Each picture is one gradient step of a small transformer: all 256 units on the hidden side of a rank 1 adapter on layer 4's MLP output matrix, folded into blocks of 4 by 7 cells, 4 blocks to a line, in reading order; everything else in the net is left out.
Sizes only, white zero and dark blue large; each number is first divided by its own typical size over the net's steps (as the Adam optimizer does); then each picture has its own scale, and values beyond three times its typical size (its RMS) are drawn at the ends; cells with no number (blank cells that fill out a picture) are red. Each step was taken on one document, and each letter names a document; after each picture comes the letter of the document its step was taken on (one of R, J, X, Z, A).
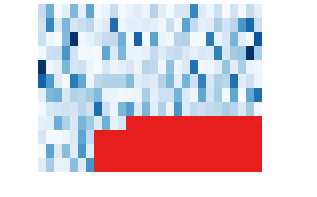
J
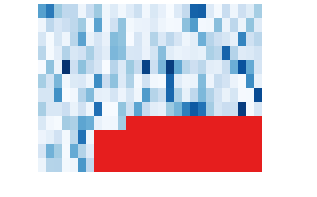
J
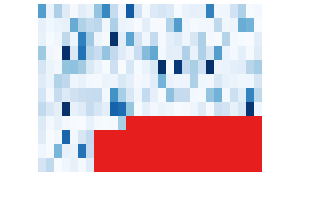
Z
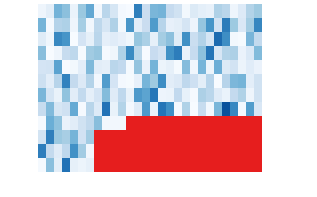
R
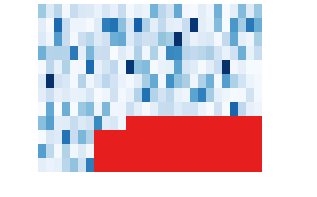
R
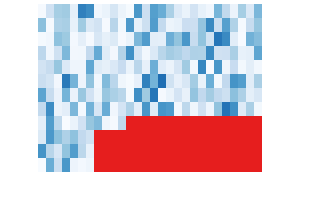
R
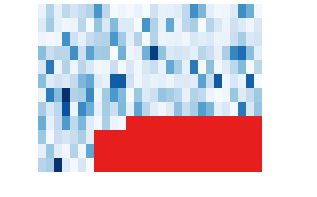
J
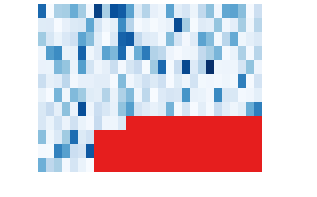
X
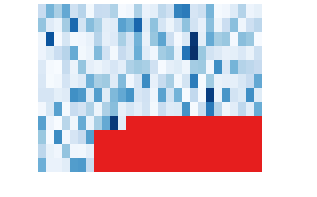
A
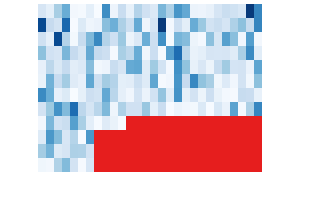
R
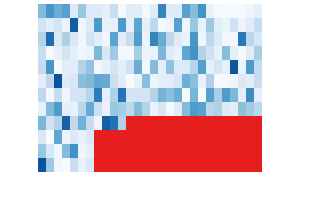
A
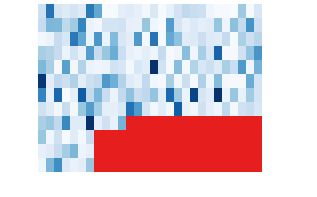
J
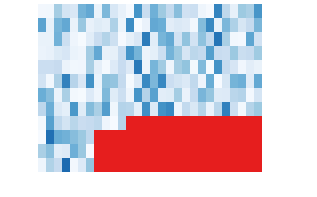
R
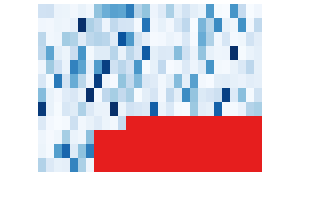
X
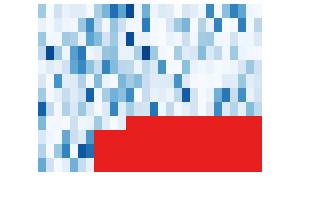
X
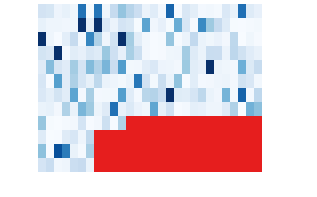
X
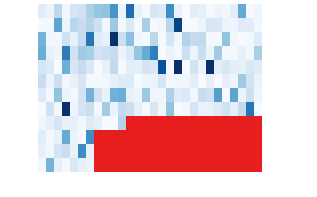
Z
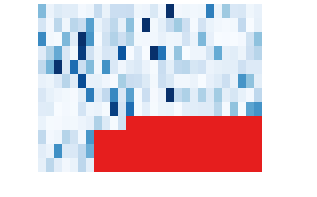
Z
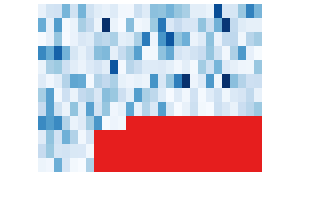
R
